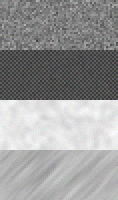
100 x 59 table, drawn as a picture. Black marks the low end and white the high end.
It is made of 4 by 1 panels. Panel 1,1: middling, fine-grained. Panel 2,1: low, checkered. Panel 3,1: very high, blotchy, faint in contrast. Panel 4,1: high, slanting up to the right, faint in contrast.
